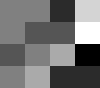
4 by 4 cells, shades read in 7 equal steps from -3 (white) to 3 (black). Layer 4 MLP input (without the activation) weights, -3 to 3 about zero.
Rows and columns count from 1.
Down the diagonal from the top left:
0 1 -1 2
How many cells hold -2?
1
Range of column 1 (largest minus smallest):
1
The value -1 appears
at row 3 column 3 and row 4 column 2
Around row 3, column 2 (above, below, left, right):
1 -1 1 -1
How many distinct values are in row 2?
3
